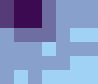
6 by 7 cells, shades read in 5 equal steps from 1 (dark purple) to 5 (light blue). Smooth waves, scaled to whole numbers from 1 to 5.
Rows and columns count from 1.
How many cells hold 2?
2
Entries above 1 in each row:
5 5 7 7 7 7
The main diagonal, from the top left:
2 1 3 5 4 5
